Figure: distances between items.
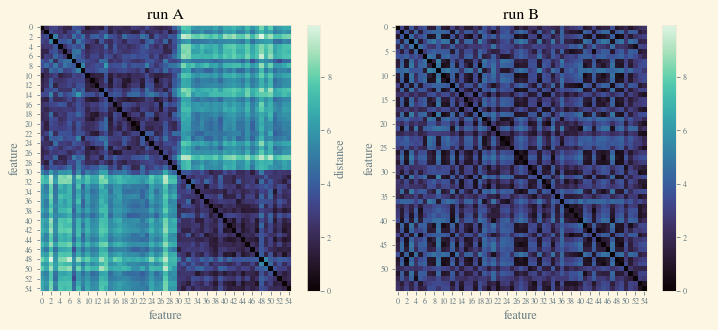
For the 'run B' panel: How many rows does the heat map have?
55
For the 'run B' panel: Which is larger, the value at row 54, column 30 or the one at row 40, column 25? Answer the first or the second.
the second
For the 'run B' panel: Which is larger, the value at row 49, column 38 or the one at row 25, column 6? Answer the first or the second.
the first
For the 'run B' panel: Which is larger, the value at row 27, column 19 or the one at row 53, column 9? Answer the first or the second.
the first
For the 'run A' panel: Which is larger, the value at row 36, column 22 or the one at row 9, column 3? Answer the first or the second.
the first
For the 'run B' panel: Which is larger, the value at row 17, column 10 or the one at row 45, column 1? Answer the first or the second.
the second
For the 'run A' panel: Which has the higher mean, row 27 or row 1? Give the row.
27
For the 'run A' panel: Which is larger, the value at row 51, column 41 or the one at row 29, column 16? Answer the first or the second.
the second
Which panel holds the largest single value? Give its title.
run A
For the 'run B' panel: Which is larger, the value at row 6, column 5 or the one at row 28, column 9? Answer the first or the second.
the second
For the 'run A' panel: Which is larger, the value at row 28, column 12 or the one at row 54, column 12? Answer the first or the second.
the second
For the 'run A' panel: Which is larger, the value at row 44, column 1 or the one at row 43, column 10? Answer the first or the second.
the second
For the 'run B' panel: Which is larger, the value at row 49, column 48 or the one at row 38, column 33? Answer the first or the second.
the second
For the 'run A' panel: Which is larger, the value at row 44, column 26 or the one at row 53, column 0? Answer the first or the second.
the second
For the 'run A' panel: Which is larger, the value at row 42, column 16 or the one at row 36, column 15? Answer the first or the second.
the first
